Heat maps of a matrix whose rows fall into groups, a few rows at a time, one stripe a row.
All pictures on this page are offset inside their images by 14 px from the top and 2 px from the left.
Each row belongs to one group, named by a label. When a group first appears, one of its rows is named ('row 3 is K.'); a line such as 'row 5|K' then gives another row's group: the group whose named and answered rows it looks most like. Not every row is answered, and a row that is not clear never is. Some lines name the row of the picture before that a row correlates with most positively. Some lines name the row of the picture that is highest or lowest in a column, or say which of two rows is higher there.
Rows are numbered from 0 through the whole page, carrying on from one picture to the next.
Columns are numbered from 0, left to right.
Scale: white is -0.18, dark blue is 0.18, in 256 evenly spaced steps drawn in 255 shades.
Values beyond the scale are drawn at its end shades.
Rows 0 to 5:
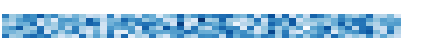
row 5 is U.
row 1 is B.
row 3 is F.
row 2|B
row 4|F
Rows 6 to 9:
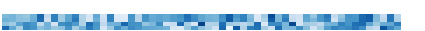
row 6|F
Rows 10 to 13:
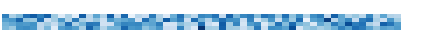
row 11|F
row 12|B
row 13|B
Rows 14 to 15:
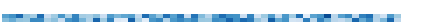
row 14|F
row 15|F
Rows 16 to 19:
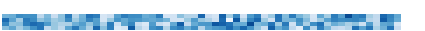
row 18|U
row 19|F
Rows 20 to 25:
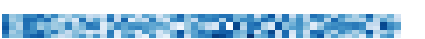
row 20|U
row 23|B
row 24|U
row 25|U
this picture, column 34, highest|21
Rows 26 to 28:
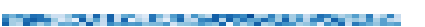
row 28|B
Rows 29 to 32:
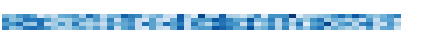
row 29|B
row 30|U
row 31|F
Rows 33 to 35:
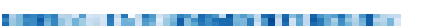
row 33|U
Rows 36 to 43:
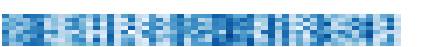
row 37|F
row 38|F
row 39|F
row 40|U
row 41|F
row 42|F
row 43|U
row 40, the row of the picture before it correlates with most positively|33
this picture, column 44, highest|40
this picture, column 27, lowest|40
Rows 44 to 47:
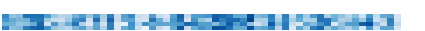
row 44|U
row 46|F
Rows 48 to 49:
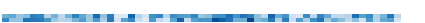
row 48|F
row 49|U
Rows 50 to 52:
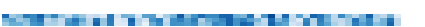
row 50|U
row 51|F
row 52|F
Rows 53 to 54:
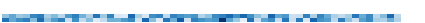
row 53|F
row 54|U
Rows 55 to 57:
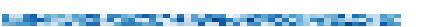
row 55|B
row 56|U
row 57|B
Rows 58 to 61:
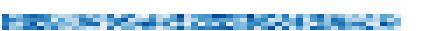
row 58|U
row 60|B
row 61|U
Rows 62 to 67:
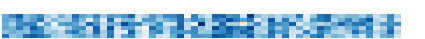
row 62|F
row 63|F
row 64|B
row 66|F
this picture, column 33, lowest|64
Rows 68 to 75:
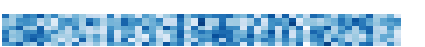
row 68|U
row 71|F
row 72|U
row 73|U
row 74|U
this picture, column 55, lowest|74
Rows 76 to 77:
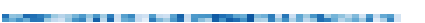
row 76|U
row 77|F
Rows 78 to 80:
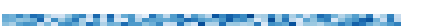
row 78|F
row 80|B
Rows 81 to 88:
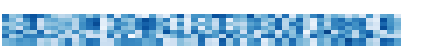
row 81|U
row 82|B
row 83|B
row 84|B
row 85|F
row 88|B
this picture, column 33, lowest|83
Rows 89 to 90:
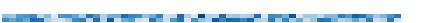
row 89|B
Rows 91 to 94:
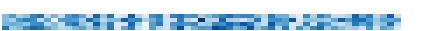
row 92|B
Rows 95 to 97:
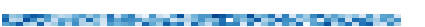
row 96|B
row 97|F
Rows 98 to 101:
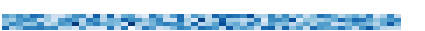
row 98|F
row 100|F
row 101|U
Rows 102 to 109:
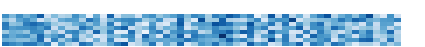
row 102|F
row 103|B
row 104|U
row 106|F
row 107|U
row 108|F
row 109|U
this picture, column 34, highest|106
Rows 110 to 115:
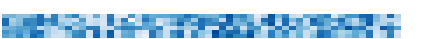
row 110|F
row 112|U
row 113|B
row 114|F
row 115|F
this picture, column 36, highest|113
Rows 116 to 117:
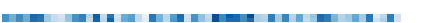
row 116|F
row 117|F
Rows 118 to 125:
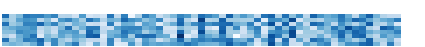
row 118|U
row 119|B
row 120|U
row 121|B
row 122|B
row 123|B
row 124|U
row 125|F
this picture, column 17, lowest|125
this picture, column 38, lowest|121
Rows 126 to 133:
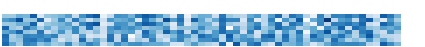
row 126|B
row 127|F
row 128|B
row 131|U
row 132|U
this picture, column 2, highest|127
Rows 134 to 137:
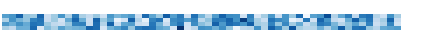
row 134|F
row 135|F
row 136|F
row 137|B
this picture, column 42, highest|134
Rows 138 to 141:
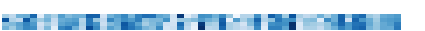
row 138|B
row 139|B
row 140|B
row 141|B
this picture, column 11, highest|138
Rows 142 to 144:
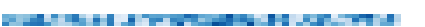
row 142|F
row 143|F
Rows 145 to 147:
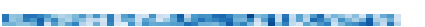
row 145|U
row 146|U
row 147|F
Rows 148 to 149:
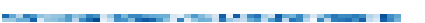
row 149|B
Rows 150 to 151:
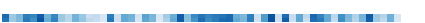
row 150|U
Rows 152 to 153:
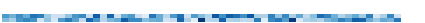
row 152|F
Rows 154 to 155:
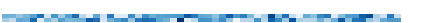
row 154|F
